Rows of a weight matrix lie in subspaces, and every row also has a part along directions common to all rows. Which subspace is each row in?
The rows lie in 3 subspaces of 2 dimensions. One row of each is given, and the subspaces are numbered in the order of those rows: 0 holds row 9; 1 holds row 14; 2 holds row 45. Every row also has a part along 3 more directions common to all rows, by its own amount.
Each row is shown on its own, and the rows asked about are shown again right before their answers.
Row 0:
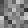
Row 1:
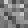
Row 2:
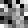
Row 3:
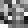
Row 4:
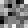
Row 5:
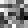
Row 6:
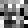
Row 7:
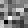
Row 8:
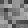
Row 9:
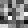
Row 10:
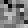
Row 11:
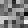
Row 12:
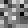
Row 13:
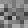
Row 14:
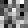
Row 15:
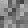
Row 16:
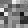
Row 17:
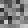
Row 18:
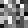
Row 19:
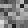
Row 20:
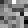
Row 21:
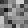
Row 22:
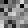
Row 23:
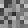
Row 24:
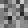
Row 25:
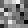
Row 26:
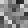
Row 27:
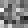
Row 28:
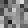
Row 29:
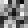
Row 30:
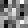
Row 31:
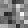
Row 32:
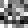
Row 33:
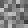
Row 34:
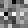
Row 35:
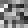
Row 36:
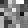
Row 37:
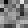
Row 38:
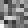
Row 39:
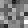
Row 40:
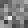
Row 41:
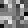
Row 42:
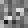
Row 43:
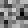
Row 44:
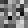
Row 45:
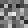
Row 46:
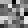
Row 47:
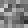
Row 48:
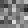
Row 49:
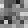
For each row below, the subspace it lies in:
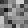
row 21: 1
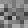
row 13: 0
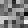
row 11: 0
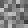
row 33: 2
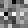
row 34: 2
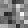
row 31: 2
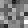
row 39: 0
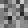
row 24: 0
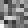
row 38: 0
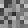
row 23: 2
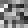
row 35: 2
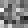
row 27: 2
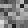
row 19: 1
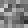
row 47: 2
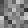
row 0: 1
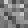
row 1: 2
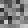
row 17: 0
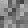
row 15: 1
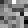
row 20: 0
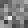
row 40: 0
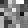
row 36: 1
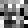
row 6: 2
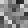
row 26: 1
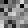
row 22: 1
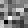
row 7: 0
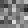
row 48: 1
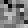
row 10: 2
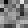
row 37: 2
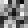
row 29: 1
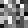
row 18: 0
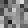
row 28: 1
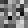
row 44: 0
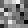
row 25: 2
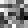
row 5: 1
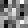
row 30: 1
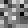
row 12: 2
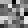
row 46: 0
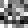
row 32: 2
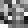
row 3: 0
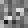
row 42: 0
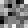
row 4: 1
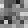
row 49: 0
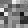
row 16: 2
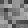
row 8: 1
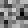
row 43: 1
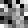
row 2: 0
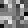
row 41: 0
